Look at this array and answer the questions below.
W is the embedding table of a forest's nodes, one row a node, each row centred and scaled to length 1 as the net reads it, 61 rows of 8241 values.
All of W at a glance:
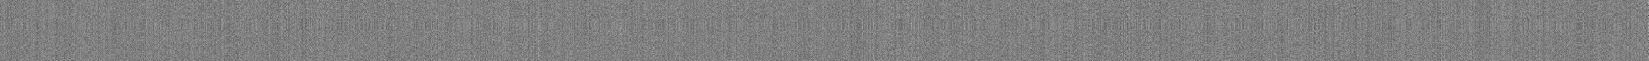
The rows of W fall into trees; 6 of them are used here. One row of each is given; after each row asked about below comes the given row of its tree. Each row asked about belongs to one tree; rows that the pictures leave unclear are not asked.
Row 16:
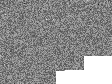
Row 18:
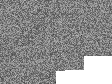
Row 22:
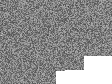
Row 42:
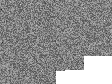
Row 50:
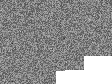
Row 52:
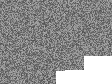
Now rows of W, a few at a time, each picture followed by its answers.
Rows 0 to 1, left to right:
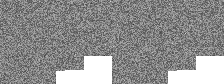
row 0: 22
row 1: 52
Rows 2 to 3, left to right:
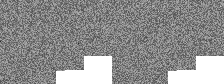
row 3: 18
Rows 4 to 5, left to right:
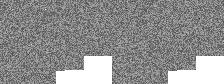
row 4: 18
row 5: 50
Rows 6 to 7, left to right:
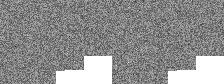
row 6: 16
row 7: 52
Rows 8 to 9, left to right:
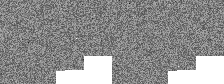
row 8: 52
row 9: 50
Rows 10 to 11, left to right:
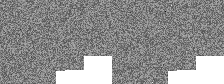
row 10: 22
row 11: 16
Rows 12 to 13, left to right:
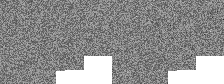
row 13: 52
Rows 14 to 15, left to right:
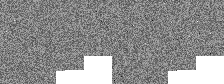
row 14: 52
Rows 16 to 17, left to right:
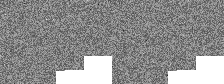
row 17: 16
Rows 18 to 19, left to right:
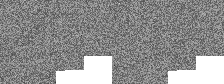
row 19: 22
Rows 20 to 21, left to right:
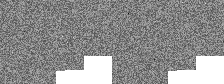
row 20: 22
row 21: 52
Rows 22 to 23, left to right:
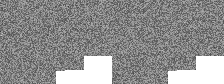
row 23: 22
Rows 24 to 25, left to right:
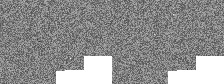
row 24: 22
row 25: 22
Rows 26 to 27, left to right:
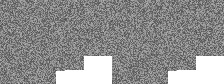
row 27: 22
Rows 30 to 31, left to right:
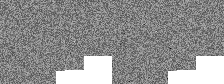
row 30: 18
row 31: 16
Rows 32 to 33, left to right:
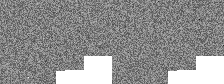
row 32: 42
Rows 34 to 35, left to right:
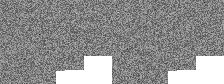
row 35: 52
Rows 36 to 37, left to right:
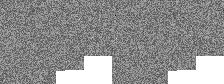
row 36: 50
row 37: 18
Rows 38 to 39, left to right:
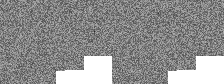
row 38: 22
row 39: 18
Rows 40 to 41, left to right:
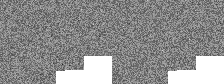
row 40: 18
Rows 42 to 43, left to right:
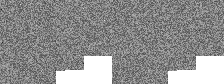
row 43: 22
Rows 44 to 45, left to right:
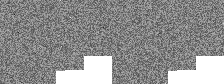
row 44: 52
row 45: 52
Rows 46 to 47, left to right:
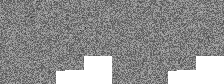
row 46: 50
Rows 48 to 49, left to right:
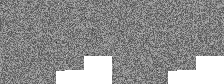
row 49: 42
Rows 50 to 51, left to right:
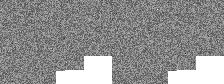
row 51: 18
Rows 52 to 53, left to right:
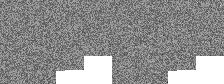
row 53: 18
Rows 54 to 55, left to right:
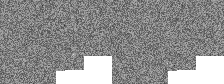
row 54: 52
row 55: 22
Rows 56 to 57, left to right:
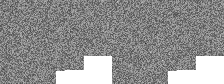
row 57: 18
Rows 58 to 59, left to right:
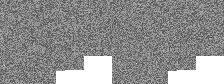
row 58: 52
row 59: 22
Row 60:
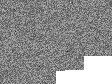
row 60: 50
